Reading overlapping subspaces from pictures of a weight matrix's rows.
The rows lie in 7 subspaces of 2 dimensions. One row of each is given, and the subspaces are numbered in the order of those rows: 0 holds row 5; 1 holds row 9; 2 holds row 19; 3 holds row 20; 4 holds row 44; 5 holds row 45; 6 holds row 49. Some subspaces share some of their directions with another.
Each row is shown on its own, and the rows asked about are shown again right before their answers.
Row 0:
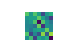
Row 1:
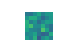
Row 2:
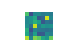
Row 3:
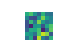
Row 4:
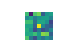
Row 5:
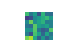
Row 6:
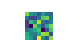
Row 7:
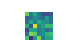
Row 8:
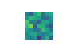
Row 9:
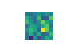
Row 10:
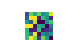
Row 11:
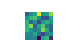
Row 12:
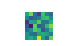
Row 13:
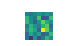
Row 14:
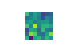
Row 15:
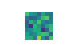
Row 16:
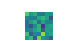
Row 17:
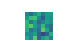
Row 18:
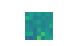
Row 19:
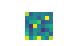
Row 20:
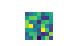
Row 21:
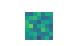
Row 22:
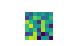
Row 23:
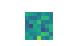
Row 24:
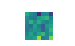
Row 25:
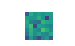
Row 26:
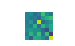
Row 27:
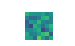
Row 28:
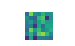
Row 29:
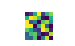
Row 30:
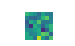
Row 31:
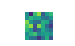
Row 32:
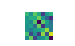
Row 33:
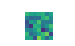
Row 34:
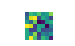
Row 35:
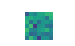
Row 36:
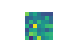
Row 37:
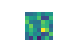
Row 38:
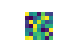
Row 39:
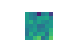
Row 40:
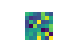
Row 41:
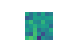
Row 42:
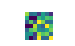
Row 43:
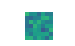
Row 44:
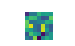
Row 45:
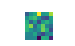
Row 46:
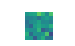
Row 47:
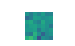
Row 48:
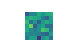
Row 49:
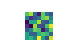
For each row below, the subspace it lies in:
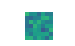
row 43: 0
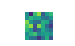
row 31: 6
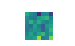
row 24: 5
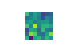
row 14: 3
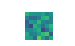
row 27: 5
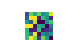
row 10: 1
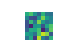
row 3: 2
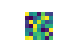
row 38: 0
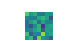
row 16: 4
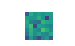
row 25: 2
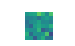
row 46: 5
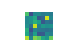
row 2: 2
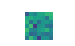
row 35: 3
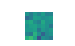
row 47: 0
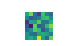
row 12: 6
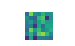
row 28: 2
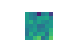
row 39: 5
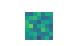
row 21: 6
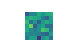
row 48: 3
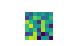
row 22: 0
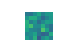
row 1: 2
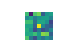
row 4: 6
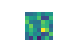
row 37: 1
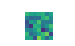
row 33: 5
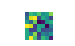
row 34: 1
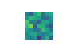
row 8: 6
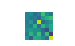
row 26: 4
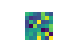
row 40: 4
